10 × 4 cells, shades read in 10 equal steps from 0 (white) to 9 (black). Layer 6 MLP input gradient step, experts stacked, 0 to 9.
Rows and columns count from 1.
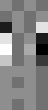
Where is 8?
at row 3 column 1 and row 4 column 4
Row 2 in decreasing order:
5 5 4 4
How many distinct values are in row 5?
4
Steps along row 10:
up down up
